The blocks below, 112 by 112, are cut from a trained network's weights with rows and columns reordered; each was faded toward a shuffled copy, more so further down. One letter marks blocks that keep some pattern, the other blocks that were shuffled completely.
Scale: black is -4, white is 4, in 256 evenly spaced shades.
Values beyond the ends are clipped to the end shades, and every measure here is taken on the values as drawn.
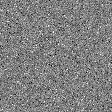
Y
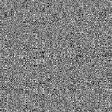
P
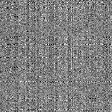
P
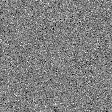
Y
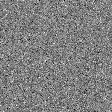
Y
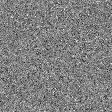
Y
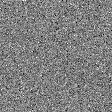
Y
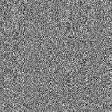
P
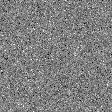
Y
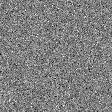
Y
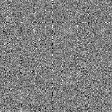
P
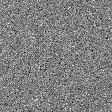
Y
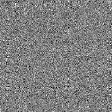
P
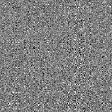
P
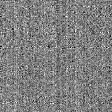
P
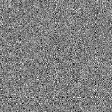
P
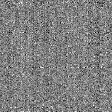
P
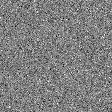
Y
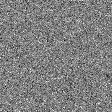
Y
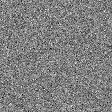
Y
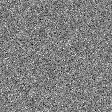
Y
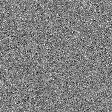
Y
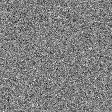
Y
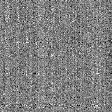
P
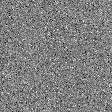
Y
